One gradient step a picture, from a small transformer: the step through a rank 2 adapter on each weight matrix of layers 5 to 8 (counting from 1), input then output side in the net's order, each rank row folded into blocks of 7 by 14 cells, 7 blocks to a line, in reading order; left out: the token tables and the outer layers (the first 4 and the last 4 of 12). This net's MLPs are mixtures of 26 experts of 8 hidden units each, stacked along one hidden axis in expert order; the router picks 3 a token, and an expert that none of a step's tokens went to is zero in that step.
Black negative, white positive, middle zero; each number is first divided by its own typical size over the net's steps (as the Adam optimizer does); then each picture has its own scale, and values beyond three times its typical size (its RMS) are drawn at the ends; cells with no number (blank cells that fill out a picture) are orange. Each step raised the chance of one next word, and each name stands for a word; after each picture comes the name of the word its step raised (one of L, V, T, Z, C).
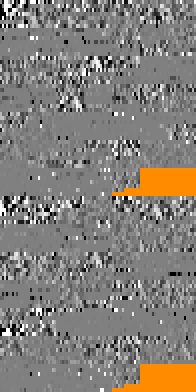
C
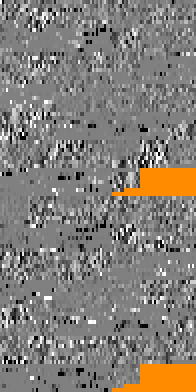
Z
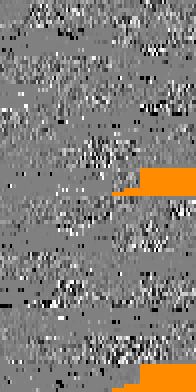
Z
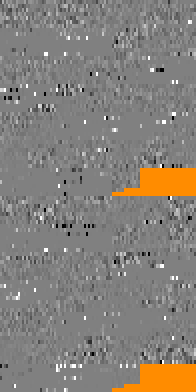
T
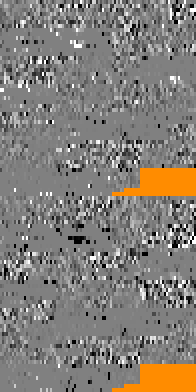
Z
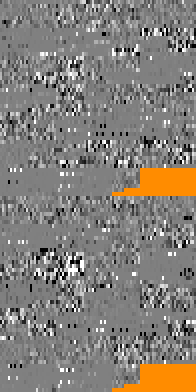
C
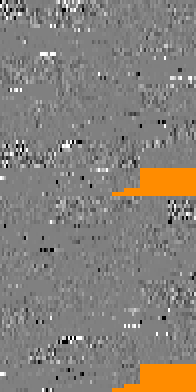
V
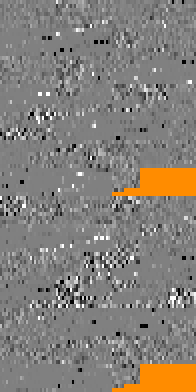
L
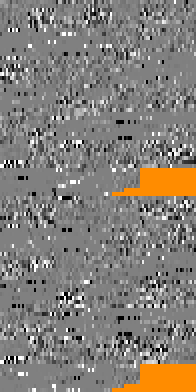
C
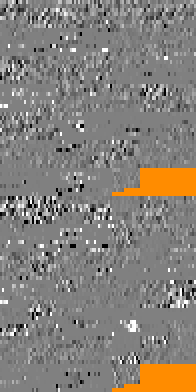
V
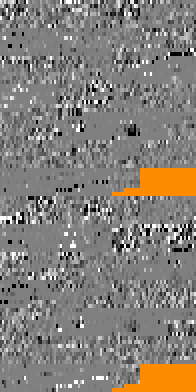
C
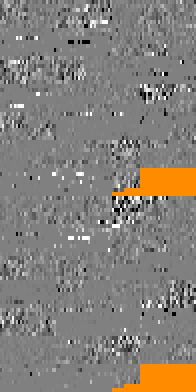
L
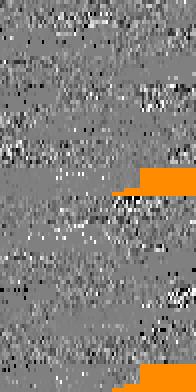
L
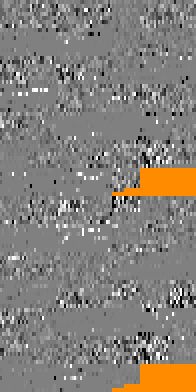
L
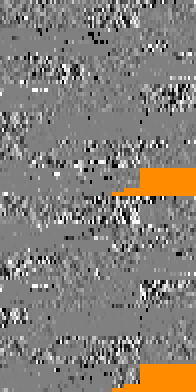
Z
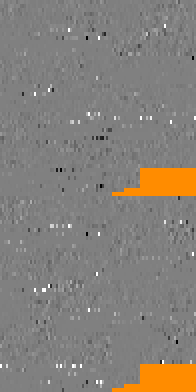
T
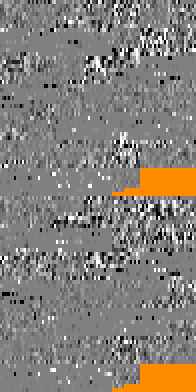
C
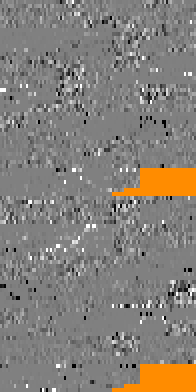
L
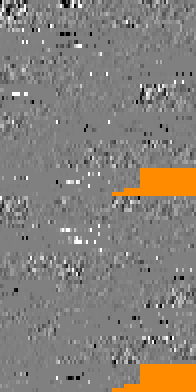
L
